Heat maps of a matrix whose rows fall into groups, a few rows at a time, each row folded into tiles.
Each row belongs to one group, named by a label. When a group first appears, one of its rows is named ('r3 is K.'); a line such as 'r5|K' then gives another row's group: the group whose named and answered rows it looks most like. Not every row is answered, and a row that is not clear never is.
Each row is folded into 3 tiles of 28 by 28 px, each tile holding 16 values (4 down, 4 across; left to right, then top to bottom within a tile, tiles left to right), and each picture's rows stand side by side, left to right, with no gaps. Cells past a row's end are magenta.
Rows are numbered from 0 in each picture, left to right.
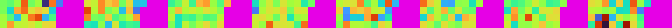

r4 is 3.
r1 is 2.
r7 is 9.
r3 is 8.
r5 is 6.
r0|3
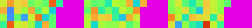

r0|3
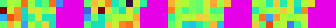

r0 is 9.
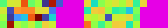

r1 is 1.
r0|3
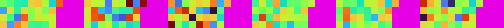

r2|1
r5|6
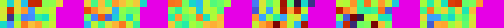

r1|9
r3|8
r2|6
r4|9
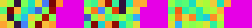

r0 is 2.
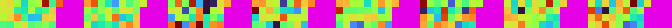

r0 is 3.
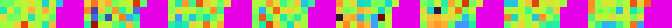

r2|9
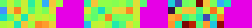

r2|8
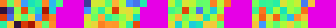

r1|8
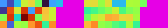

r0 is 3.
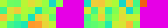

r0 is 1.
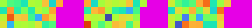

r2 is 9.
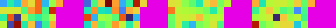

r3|1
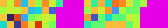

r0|9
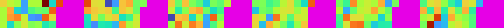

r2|6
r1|6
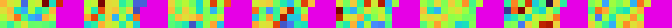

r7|2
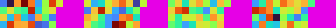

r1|1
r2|2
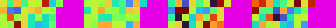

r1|8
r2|2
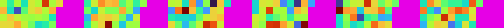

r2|2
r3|8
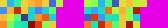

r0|1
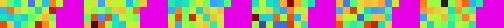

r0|2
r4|1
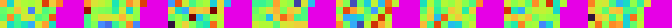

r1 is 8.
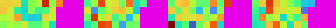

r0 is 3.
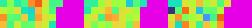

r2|8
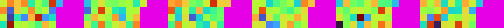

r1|8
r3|2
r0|3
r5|9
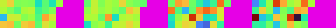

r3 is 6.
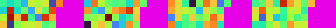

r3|9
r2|6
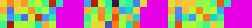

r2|3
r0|3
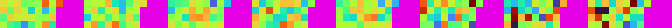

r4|3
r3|1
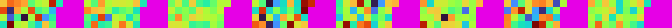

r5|1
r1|9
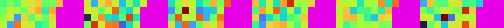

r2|8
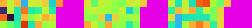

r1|1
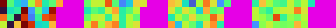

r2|6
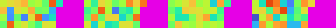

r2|3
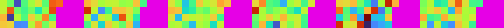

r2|2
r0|2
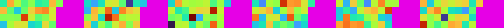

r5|1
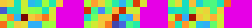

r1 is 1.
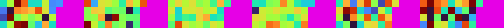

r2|3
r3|8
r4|2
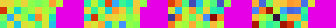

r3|1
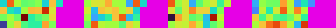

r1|3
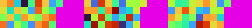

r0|6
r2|1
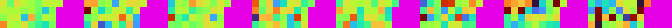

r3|6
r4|9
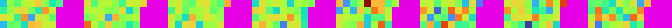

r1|1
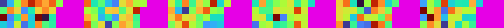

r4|6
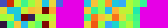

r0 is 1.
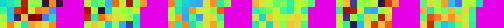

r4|2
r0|3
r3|9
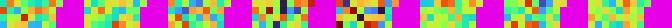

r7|6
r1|1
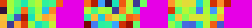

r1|6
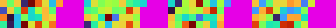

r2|8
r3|1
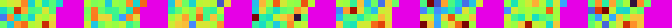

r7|2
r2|8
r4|2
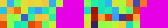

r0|1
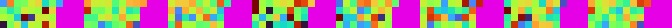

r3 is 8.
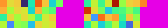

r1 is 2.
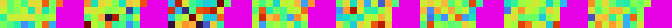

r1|1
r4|2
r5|3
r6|8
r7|6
